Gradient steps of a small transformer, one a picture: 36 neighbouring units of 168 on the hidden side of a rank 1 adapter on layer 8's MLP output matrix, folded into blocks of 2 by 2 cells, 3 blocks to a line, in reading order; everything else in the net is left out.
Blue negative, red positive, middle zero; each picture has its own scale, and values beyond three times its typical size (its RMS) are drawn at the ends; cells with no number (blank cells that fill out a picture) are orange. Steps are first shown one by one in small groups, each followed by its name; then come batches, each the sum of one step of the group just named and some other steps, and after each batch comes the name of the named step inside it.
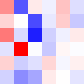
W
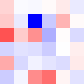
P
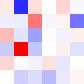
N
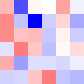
P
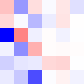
W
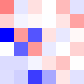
W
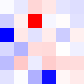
N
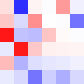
N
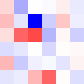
P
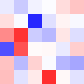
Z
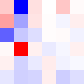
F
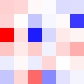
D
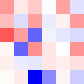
D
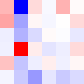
F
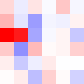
D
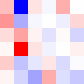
F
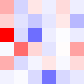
D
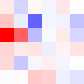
D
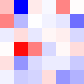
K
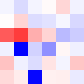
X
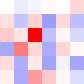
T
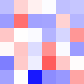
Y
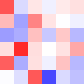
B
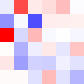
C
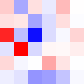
Y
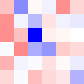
X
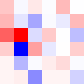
X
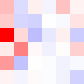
B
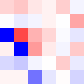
C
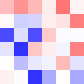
C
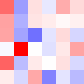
B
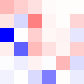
B
